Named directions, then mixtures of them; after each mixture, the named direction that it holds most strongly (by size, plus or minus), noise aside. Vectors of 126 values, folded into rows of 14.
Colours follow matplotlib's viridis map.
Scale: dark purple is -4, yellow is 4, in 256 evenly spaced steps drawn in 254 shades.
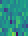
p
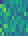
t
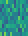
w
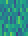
w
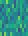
w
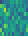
t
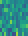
p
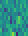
p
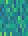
w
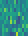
p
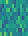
w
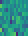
p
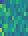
t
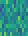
w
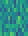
w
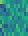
t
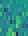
p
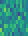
t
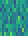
w
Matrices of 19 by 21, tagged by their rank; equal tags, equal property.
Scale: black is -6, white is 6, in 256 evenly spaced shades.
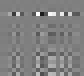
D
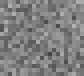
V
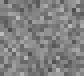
V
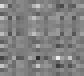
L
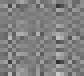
L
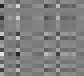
D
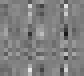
L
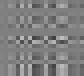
D
